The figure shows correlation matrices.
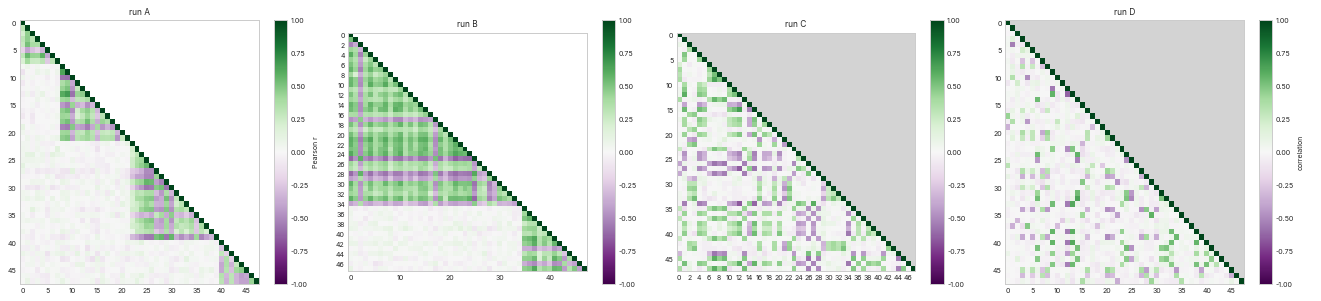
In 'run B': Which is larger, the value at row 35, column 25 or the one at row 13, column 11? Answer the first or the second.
the second
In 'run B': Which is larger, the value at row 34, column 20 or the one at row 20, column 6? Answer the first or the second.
the second
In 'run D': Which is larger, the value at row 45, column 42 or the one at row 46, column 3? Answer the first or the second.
the first
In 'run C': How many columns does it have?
48
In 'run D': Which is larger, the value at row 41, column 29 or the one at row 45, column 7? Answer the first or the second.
the first
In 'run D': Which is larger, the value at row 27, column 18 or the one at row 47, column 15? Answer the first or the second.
the second
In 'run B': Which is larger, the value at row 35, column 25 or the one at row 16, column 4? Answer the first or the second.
the second
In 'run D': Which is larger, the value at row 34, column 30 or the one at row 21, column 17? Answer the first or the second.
the second
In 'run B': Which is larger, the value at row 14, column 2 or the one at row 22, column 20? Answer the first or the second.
the second
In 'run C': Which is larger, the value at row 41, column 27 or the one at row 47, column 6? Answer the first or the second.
the second
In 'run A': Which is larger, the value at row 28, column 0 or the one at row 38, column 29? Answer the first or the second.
the second
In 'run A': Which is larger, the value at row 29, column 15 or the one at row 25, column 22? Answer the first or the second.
the second
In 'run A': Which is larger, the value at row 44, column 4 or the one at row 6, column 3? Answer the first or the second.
the second
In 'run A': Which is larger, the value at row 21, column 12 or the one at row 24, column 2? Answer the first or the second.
the first
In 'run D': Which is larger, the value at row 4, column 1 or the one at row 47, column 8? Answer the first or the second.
the second
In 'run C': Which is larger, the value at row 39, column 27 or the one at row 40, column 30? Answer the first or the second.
the second
